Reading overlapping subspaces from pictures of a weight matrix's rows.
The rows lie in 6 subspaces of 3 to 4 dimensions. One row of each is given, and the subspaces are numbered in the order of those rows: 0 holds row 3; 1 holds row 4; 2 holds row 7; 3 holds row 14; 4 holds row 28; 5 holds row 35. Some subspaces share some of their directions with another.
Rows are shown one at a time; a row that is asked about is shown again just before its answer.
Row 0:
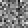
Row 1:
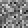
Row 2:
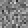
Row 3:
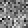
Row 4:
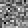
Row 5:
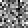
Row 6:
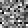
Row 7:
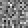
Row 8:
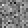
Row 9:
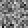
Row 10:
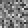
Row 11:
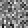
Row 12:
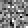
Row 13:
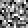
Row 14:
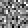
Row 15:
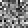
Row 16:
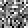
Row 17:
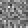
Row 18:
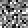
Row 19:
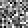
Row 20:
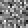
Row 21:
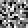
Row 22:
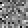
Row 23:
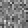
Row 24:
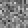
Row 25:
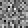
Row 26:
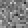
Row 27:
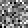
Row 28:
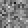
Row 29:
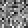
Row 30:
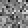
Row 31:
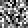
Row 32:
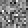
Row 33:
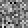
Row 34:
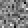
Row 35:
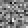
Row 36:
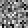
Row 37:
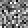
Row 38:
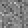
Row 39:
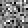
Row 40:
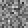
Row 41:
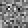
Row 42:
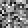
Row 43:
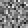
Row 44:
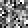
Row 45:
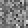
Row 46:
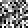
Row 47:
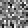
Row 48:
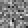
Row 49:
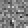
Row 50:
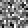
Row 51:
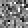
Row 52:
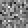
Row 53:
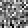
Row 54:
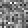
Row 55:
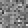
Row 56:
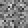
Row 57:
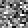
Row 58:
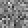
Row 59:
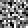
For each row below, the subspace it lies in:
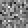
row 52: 4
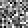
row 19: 2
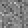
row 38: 3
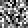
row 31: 3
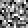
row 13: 2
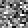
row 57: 2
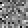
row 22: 1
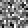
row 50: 2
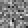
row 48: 5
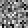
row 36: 4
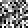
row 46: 3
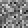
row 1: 3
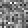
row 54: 5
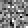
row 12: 5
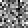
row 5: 0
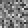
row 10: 1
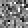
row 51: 1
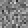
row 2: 3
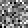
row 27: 4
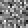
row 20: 4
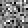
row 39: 1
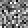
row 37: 3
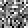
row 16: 0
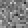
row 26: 2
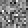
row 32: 3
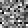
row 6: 4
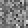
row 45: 4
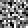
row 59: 5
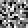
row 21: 4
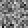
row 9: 2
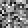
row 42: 4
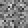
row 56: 1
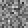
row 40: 0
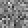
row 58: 0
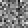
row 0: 0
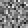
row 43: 3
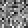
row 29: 0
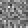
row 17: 1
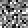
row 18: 3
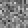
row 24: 1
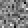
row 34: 2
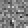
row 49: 5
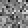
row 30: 3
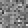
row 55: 4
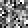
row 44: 4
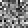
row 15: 0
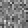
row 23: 5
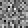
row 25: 1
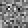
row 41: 1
